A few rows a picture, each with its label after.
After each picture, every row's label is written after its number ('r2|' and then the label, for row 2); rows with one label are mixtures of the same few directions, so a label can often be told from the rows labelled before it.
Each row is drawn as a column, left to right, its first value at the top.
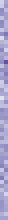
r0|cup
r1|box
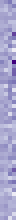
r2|box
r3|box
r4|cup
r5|box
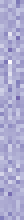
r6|cup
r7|box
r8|box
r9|cup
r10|cup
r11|box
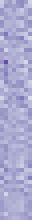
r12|cup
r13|box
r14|cup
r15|box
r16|cup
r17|cup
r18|box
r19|cup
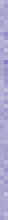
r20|cup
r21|box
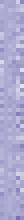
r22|box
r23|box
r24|cup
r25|box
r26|cup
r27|box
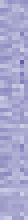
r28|cup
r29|cup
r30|cup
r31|box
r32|box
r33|box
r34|cup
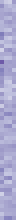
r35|box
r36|cup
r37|cup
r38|box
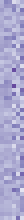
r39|box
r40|cup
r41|cup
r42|box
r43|cup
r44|cup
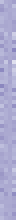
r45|box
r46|box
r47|box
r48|box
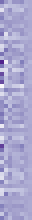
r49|box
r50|box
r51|cup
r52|box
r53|box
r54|box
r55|cup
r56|box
